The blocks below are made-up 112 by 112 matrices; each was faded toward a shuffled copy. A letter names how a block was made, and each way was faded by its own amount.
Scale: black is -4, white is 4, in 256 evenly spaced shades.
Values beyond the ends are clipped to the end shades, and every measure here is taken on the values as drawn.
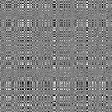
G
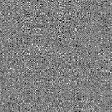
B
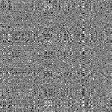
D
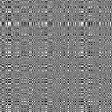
G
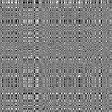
G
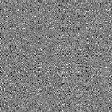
B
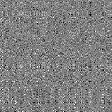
B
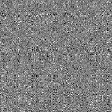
B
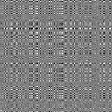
G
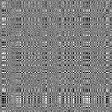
G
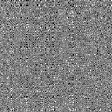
B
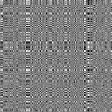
G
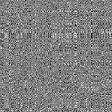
D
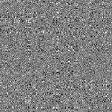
B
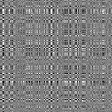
G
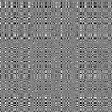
G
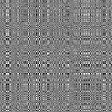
G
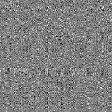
B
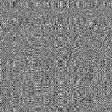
D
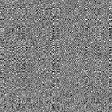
D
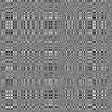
G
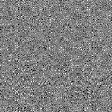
B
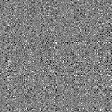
B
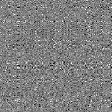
B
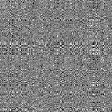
D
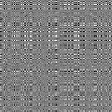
G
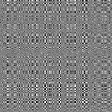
G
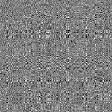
D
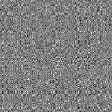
D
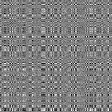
G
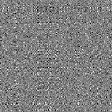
B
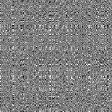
D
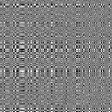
G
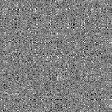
B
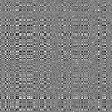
G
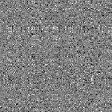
B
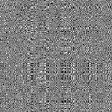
D
